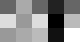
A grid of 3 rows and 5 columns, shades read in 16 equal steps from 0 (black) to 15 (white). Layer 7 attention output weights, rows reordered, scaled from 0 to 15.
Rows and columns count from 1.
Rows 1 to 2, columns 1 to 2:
6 10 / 13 9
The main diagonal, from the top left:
6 9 11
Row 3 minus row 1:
3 0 5 -1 9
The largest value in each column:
13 10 13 2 15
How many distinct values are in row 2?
4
